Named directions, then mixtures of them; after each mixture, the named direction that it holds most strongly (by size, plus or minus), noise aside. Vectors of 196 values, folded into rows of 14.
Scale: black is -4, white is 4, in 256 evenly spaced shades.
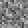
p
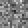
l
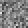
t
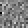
t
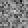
l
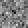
p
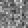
l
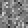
t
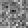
t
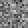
l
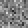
p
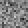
t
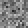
t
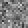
p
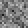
p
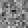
t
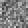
t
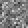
t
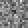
l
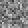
p
